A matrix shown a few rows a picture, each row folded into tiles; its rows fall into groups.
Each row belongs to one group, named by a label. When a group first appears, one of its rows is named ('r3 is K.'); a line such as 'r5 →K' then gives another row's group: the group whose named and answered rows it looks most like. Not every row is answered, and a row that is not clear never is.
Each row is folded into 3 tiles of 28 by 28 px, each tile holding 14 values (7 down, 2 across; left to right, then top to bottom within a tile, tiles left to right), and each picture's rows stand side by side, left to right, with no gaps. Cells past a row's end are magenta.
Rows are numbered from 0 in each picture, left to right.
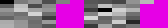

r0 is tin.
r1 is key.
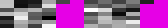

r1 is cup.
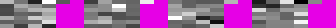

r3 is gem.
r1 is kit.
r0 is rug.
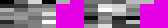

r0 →gem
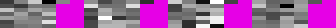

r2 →rug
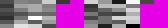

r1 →rug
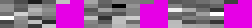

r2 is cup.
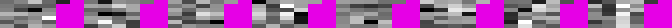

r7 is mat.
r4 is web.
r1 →kit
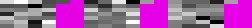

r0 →web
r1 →gem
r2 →key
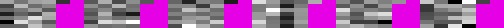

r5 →rug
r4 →cup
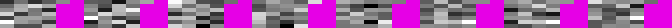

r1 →key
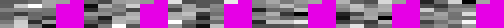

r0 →kit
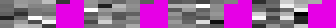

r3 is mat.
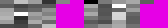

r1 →mat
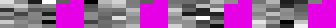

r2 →kit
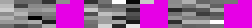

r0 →key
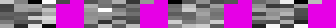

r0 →rug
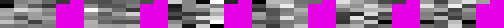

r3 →mat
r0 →tin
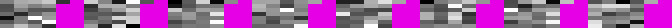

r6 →gem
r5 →mat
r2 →gem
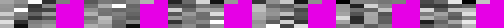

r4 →mat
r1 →kit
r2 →gem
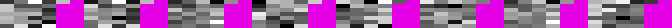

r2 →gem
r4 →rug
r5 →web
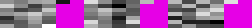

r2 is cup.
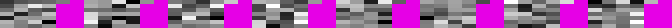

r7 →gem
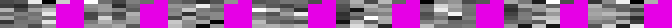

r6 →rug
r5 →tin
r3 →cup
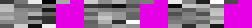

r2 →rug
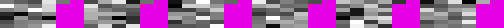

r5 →gem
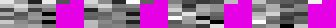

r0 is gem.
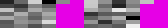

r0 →gem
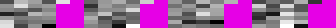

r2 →cup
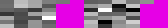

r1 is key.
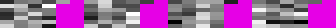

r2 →mat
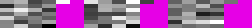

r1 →rug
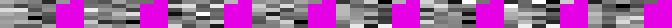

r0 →key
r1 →cup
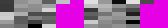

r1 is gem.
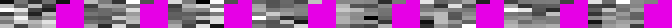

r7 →web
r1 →rug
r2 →rug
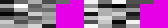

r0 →tin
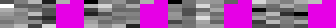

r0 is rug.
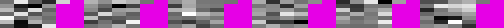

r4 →gem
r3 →cup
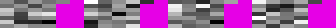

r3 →web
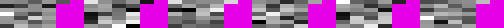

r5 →key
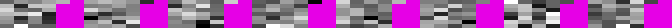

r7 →rug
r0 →mat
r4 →key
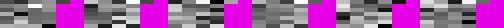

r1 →rug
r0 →kit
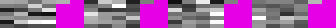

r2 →gem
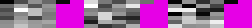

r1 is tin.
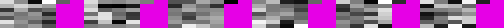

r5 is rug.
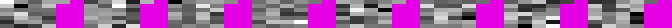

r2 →mat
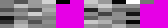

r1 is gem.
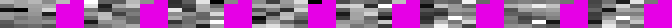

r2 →gem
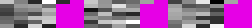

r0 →rug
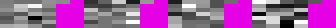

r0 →kit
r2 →tin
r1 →gem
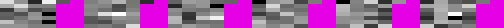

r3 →tin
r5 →tin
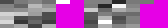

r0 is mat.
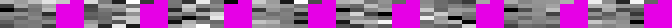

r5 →key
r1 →rug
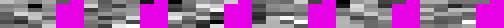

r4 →tin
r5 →web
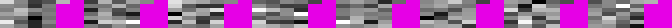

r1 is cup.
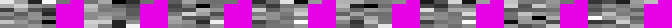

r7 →key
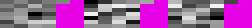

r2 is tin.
